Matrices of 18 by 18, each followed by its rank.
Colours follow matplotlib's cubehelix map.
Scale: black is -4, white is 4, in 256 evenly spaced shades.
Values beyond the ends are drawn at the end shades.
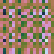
two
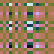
one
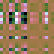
one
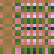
one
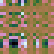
two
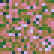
full rank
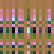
one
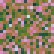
full rank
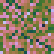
full rank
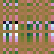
one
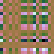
one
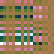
one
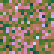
full rank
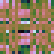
two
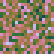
full rank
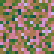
full rank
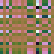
one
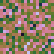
full rank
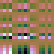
one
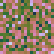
full rank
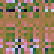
two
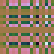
one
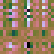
two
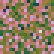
full rank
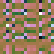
two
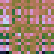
two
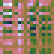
two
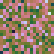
full rank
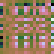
two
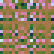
two
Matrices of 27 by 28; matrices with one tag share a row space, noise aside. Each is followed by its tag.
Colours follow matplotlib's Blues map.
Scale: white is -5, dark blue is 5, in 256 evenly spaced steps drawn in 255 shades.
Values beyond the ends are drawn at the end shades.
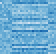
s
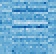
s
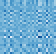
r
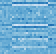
s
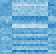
s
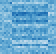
s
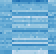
s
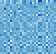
r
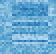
s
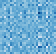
r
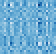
r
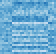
s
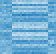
s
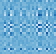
r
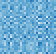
r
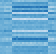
s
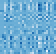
r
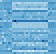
s
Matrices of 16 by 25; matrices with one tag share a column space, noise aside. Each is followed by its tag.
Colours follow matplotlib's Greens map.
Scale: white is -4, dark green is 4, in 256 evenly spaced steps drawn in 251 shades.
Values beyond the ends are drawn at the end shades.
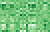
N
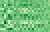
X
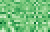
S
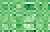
N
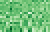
S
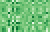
S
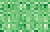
N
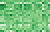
N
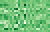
X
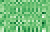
S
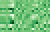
X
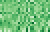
S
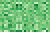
N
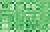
N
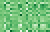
N
